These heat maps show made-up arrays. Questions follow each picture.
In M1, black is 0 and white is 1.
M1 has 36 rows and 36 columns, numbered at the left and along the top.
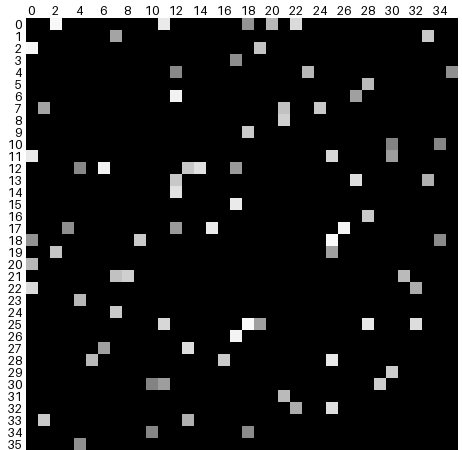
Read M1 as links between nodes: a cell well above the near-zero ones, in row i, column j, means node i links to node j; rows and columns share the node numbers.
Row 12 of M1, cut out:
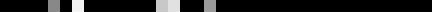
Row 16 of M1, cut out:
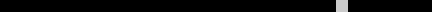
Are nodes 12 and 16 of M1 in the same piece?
no
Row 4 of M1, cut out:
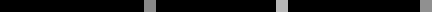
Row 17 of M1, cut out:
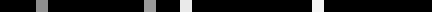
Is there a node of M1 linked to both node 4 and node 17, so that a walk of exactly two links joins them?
yes
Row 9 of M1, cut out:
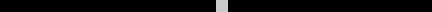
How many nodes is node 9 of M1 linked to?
1
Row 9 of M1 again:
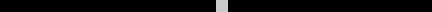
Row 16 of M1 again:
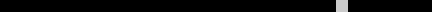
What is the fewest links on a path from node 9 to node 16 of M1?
4
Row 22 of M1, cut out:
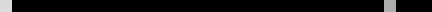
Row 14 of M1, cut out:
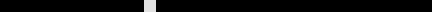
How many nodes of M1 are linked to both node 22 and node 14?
0
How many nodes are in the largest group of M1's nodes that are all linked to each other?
2
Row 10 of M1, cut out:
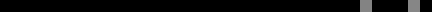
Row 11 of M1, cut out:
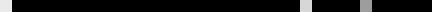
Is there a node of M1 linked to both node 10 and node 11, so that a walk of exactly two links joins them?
yes
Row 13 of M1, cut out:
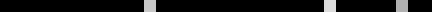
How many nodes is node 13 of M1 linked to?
3
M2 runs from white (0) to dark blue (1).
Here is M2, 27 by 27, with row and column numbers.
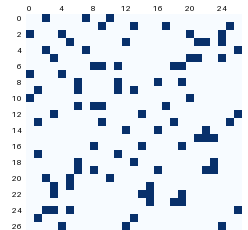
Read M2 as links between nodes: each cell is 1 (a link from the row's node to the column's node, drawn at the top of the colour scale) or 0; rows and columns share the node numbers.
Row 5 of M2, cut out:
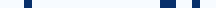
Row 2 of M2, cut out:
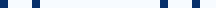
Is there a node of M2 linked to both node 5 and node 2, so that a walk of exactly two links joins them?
yes
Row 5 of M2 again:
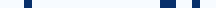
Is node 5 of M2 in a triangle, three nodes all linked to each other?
yes
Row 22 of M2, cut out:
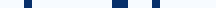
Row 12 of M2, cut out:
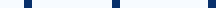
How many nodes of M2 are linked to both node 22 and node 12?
2
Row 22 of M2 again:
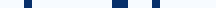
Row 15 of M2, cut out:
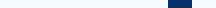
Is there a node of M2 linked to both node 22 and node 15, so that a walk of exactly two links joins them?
no
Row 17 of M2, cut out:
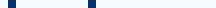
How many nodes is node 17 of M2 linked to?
2
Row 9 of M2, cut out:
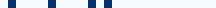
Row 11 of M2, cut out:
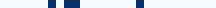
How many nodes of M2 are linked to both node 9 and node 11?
1
